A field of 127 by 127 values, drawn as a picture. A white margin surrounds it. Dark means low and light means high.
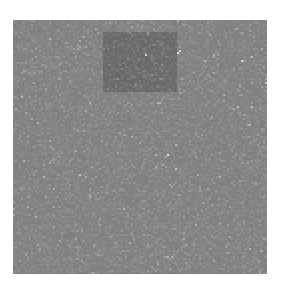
No regular stripes run through it. An odd patch, lower than its surroundings, sits in the top middle. The top middle is the ninth with the lowest average. Overall the values sit about 50% of the way up the scale.
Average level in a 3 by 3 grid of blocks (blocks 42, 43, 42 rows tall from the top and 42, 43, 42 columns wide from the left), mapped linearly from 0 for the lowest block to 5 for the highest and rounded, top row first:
505
555
555
